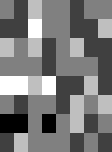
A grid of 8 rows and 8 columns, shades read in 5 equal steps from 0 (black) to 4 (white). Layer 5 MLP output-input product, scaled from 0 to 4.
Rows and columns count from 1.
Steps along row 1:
down up down same down up same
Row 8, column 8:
1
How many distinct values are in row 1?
3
